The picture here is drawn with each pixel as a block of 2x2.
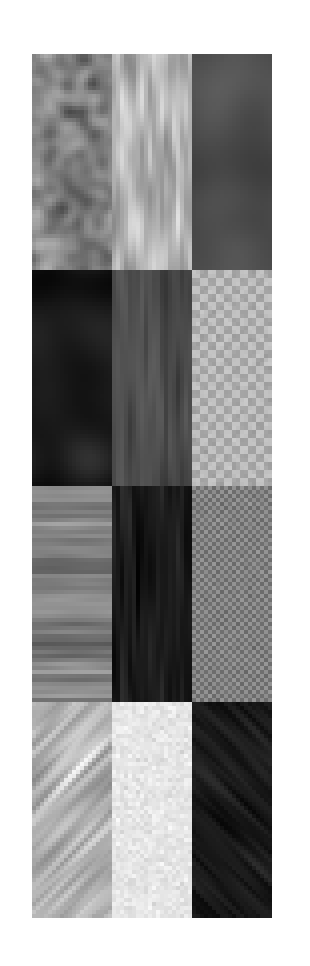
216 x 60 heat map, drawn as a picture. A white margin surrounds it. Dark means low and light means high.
It is made of 4 by 3 panels. Panel 1,1: middling, blotchy. Panel 1,2: high, streaked downward. Panel 1,3: low, smooth, faint in contrast. Panel 2,1: very low, smooth, faint in contrast. Panel 2,2: low, streaked downward, faint in contrast. Panel 2,3: high, checkered. Panel 3,1: middling, streaked across. Panel 3,2: very low, streaked downward, faint in contrast. Panel 3,3: middling, checkered. Panel 4,1: high, slanting up to the right. Panel 4,2: very high, fine-grained, faint in contrast. Panel 4,3: very low, slanting down to the right, faint in contrast.
